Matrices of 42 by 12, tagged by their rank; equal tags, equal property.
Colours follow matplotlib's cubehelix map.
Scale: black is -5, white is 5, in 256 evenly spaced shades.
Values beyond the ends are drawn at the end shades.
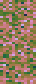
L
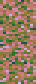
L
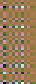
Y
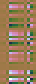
Y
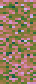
L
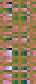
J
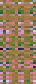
J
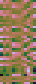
J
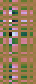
Y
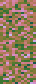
L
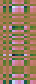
Y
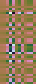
Y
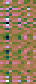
J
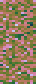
L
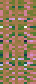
J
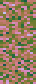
L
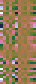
J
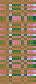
Y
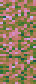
L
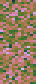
L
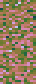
L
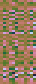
J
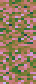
L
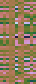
J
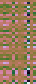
J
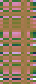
Y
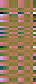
Y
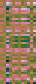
J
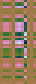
Y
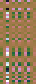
Y
